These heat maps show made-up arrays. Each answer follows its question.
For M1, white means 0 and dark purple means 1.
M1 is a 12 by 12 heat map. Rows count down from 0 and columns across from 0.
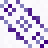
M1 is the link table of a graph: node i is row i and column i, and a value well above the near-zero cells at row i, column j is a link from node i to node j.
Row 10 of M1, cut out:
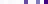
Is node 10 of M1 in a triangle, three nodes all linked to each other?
no
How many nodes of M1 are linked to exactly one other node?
0
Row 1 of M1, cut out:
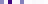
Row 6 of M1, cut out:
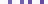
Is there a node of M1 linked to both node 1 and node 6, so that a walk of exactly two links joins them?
yes
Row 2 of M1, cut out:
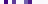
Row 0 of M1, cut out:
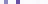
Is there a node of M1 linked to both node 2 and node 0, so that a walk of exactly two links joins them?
yes
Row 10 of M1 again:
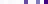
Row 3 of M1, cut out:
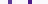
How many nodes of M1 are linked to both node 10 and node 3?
0
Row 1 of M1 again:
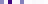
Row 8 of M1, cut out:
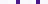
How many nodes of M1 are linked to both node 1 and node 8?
0
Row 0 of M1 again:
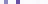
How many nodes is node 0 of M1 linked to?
2
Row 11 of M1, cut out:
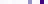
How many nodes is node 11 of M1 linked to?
2
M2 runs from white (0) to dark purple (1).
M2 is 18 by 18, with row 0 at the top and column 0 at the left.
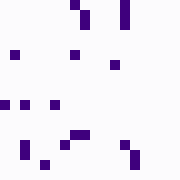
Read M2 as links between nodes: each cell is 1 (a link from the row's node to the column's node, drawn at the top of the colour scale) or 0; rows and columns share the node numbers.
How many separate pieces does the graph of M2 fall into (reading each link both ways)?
4
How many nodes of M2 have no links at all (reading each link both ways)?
3
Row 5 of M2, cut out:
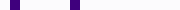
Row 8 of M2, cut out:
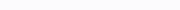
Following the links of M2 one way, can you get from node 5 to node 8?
yes
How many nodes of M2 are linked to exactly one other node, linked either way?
2
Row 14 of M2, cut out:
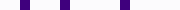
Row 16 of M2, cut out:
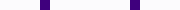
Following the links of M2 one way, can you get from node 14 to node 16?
no
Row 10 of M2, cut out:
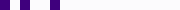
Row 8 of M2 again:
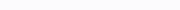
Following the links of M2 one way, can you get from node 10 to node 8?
yes
